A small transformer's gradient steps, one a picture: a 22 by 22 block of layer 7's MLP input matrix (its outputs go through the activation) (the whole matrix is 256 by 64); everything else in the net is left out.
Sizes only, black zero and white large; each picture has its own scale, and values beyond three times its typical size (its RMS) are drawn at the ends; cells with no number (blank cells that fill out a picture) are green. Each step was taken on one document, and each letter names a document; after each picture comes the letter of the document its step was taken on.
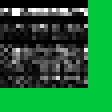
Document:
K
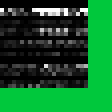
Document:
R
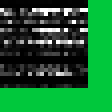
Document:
R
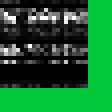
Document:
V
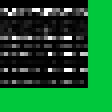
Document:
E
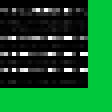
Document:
E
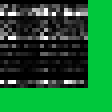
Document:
E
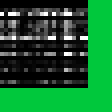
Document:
E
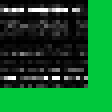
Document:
K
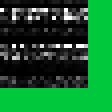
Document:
V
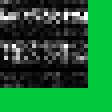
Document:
V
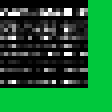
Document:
E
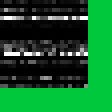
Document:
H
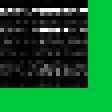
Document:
R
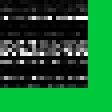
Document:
H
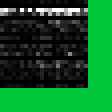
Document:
R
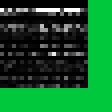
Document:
K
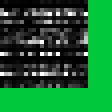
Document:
R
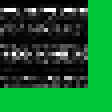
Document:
K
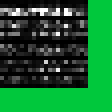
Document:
K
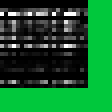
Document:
E
